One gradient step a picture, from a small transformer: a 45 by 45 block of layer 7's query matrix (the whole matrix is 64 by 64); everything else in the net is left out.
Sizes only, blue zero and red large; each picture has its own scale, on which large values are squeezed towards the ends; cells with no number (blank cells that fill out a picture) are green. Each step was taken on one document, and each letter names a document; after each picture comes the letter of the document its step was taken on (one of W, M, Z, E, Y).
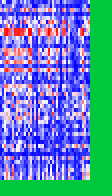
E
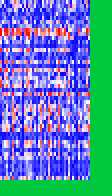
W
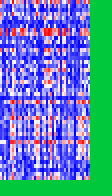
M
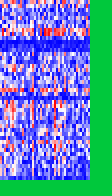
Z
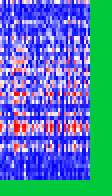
W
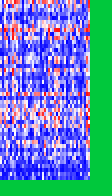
Z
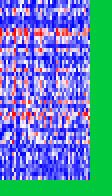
M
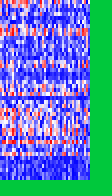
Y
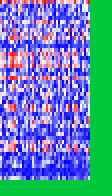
Z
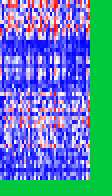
Z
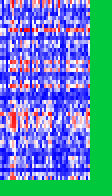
W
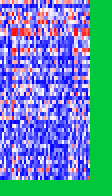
E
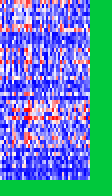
Y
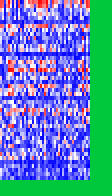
Y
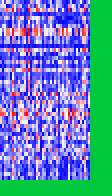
M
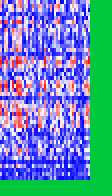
Z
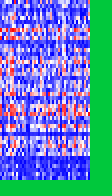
W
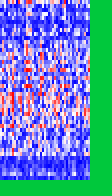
Y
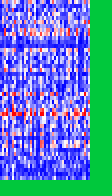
E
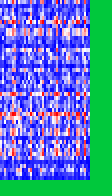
E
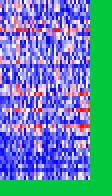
Z
